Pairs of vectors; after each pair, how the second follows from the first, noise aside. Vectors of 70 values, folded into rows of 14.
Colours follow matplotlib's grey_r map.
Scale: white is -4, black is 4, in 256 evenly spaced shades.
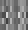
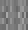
shrunk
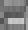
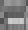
copied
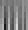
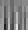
copied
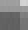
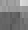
copied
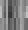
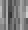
copied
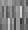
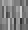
copied
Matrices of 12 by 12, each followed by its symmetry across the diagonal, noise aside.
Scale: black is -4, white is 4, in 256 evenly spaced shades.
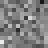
antisymmetric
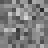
neither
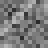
symmetric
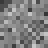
symmetric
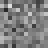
antisymmetric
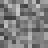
antisymmetric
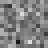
neither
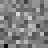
neither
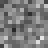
symmetric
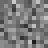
neither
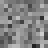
neither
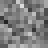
antisymmetric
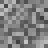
symmetric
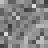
symmetric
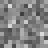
neither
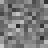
neither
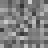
antisymmetric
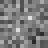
symmetric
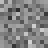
symmetric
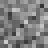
antisymmetric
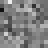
antisymmetric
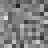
antisymmetric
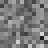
neither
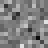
symmetric
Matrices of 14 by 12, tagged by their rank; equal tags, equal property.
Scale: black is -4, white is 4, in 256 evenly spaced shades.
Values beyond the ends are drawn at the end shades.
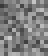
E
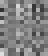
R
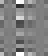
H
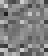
R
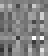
R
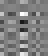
H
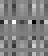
H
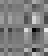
H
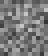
E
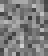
E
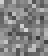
E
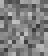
E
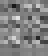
R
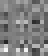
R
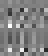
R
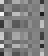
H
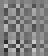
H
